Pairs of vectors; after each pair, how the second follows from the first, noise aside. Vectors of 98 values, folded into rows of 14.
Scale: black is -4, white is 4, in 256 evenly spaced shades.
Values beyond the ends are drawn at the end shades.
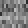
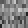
reversed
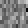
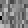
reversed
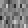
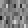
copied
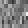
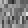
copied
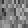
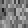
copied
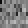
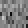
reversed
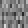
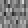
reversed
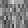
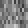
reversed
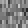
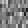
copied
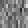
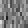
reversed
